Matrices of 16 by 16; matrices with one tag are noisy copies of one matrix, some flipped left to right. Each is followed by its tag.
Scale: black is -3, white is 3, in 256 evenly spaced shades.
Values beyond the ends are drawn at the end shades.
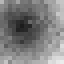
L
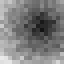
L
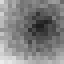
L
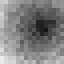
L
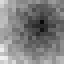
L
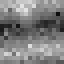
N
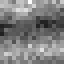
N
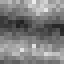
N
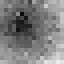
L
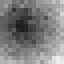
L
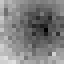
L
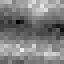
N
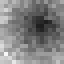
L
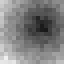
L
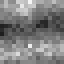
N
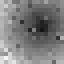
L
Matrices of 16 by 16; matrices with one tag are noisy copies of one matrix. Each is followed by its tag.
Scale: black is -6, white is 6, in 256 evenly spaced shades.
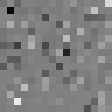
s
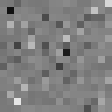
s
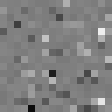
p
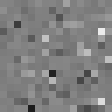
p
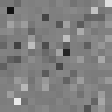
s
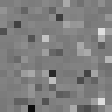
p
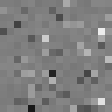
p
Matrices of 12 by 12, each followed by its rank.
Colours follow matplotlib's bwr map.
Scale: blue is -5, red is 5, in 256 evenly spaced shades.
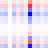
one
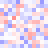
full rank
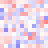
full rank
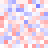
full rank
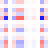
one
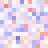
full rank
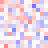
full rank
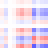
one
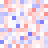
full rank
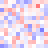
full rank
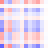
one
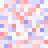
full rank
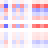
one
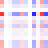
one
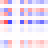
one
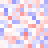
full rank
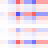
one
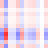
one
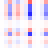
one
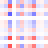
one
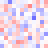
full rank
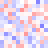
full rank
